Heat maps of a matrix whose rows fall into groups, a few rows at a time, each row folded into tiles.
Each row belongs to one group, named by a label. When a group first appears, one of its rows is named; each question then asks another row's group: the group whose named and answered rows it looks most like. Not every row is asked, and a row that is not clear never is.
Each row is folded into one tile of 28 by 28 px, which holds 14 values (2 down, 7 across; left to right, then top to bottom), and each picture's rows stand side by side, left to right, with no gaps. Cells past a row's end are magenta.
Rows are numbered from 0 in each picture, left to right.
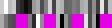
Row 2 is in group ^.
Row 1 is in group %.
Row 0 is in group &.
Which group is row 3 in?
^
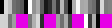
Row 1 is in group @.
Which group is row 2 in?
%
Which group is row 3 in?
^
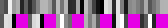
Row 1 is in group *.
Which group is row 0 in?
*
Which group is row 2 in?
@
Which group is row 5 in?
%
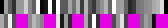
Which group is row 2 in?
^
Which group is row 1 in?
@
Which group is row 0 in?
%
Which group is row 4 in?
@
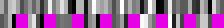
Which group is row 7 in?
%
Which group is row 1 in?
@
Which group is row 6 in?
^
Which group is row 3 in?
*
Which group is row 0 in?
*
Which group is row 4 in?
*
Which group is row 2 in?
@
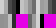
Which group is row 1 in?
*
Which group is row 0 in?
@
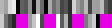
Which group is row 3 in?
*
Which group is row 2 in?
^
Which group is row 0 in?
&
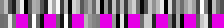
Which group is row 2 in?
^
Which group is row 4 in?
^
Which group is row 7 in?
%
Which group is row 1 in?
@
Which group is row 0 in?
%
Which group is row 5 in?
*
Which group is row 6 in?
^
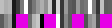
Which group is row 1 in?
*
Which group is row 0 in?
@
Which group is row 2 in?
^
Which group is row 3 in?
%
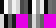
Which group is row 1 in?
&
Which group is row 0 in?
&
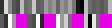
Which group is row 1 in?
%
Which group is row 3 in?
^
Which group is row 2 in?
&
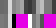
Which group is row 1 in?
&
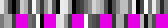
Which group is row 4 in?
*
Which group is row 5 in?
&
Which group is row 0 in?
@
